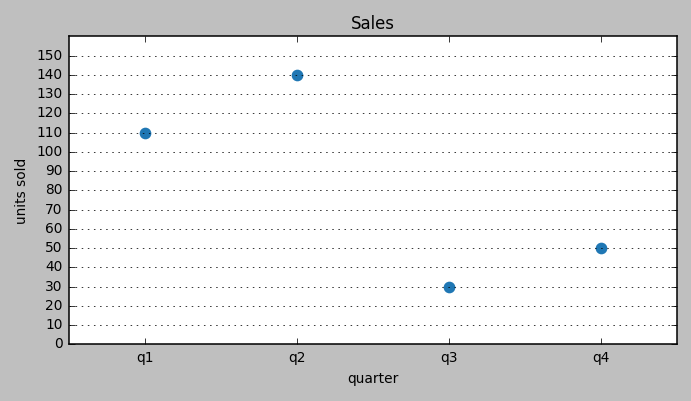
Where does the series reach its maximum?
q2
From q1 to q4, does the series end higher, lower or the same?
lower
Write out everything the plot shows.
Title: Sales
x-axis: quarter, ticks q1 q2 q3 q4
y-axis: units sold, ticks 0 10 20 30 40 50 60 70 80 90 100 110 120 130 140 150
Values:
110 140 30 50
